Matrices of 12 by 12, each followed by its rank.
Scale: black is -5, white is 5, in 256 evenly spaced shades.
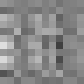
two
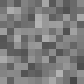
full rank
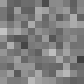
full rank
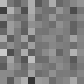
two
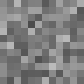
full rank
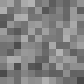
full rank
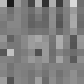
two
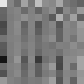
two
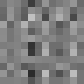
two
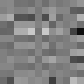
two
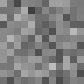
full rank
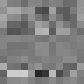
two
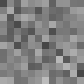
full rank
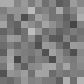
full rank
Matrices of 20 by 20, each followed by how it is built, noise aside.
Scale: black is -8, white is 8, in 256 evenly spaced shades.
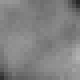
smooth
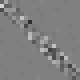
banded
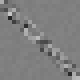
banded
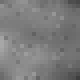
smooth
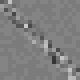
banded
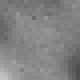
smooth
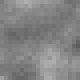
smooth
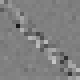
banded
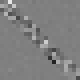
banded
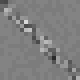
banded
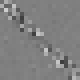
banded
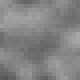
smooth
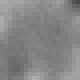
smooth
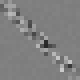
banded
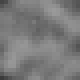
smooth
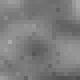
smooth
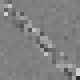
banded
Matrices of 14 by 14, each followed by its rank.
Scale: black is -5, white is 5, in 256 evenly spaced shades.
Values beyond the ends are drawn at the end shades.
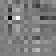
two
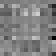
two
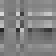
one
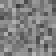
full rank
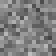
full rank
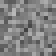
full rank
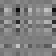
one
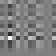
one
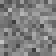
full rank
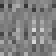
two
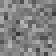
full rank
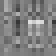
two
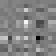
two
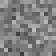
full rank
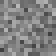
full rank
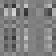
one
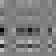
one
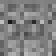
two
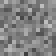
full rank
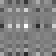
one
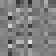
two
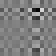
one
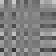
one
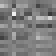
two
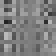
two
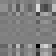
one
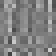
two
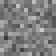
full rank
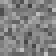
full rank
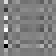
one
